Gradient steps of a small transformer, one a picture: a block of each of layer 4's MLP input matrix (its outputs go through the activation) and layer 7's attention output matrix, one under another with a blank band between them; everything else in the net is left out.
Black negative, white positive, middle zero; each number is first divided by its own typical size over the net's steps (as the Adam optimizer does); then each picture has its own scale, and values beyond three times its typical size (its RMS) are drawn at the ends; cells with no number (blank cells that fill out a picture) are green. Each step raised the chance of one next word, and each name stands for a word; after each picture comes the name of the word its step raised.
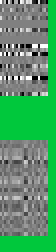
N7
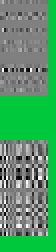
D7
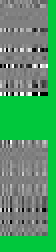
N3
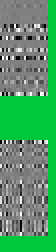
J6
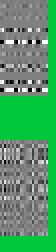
N7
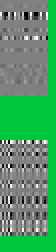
J6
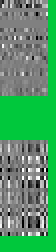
D7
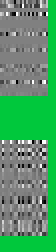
J6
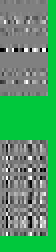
D7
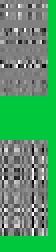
D7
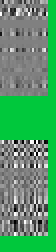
J6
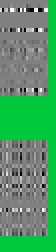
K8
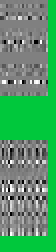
N7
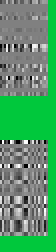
J6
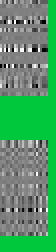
N3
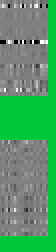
N3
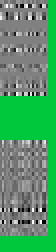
N3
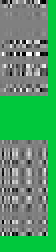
N7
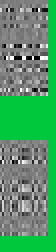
N7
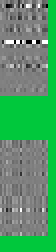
N3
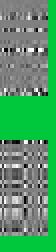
J6
